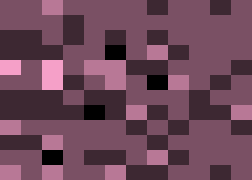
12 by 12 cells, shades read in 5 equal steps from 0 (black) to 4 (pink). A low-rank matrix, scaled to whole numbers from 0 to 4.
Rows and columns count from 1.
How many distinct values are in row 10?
3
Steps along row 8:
same same same down up up down up down same up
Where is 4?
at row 5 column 1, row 5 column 3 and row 6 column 3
